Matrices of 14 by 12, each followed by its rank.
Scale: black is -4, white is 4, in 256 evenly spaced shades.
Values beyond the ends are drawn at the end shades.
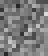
full rank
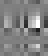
one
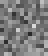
full rank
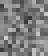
full rank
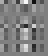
one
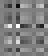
one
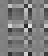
one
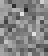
full rank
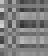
one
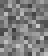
full rank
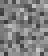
full rank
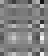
one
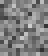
full rank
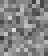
full rank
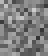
full rank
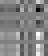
one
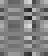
one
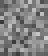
full rank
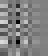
one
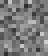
full rank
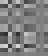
one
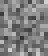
full rank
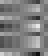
one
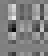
one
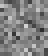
full rank
